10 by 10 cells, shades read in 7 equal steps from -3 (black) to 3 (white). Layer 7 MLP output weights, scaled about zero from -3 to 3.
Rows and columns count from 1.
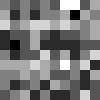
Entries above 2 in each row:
2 0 0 0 0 0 1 0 0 0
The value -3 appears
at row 2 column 8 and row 5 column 2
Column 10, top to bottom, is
1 0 1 1 -1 2 -2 1 -1 -1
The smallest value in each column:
-2 -3 -1 -2 -2 -2 -2 -3 -2 -2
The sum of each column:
-1 -10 0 0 1 -7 4 -6 -1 1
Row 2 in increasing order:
-3 -2 -2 0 0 0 0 1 1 1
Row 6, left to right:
0 -2 -1 -1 2 -1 1 -2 0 2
